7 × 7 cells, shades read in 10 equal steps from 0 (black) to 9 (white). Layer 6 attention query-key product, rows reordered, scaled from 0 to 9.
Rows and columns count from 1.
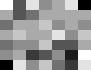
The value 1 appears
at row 6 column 6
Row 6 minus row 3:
1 0 -4 -4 0 -5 4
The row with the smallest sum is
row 6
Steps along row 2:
down up up same same same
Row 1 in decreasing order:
9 8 8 6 5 3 0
